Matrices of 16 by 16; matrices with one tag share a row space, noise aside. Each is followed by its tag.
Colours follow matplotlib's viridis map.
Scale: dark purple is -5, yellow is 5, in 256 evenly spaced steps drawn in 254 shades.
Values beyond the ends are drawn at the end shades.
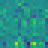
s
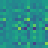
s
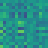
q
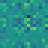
s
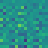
q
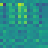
q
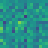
q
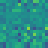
s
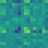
s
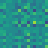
s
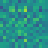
q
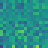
q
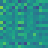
q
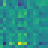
q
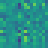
s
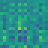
q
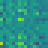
q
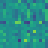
s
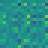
s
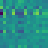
q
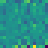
s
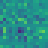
q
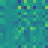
s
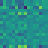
q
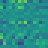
q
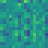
s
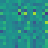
s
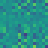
s
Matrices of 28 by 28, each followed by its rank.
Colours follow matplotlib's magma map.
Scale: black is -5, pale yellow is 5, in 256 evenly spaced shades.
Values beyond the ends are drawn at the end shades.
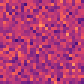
full rank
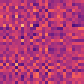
three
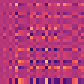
two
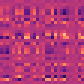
two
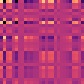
one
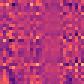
three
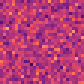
full rank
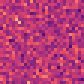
full rank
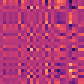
two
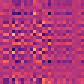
two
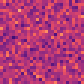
full rank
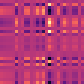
one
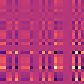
one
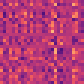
three
